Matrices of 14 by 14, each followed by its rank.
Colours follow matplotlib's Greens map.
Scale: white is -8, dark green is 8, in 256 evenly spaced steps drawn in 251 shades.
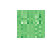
two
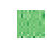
three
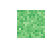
full rank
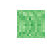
three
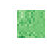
three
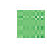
one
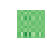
one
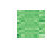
two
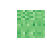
two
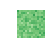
full rank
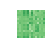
three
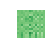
two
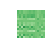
two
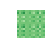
one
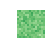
full rank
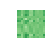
two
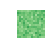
full rank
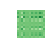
one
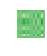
one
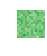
full rank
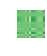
one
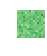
full rank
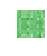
three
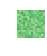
full rank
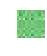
two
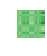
one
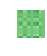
one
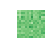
three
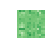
three
